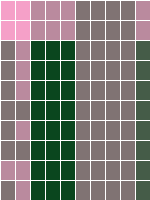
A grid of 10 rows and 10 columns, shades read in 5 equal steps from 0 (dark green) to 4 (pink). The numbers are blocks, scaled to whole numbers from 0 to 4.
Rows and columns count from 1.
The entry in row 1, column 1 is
4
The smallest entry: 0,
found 24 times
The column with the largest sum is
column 2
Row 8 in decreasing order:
2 2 2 2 2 2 1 0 0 0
